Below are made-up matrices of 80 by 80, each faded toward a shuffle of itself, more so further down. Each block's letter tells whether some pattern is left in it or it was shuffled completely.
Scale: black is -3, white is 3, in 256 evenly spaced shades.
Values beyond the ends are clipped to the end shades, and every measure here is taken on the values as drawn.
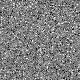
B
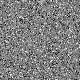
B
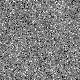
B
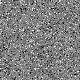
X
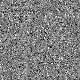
B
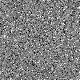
B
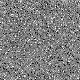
X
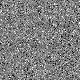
X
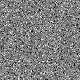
X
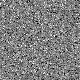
B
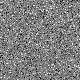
B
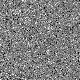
B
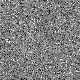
B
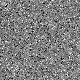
B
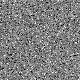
B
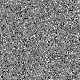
X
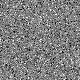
B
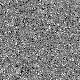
X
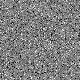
X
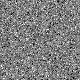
B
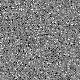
X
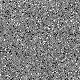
B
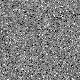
X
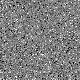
X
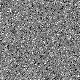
B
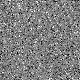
X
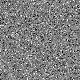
X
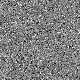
B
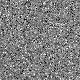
X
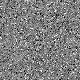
X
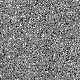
X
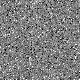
B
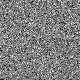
B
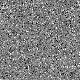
X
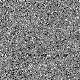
X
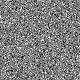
B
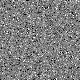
X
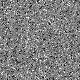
B
